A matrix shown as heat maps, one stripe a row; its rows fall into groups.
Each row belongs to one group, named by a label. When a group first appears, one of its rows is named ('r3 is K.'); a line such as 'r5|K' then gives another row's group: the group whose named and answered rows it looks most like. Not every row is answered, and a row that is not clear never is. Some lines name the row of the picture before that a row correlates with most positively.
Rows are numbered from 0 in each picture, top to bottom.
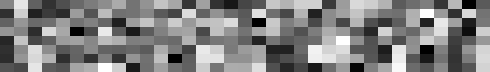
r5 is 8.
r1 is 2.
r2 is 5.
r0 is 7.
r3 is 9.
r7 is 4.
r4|2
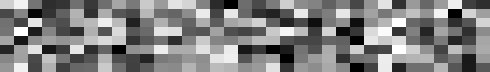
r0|7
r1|2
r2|4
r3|7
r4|4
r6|9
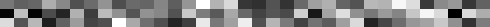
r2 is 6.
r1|2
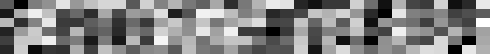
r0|4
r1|8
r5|2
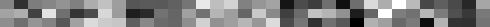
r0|4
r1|9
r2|4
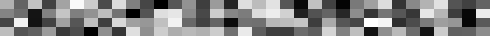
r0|6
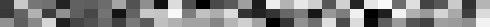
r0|7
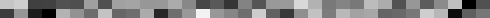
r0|7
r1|2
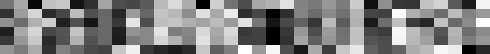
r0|9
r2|8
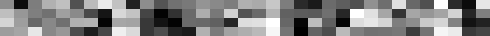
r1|6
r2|6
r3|6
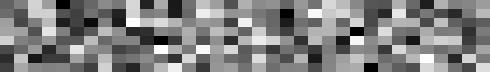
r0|8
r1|8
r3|9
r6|2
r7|9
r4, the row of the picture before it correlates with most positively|2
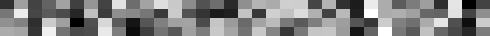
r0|7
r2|9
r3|9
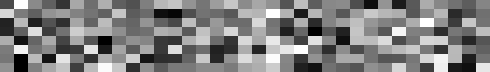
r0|9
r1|6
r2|2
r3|4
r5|7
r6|6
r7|4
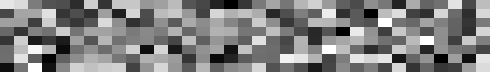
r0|7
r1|8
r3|4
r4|2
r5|8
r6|7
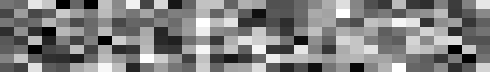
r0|8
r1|2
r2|5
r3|2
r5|2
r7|4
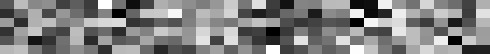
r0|9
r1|5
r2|4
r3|5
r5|6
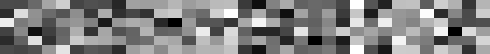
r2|6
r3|2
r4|4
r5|5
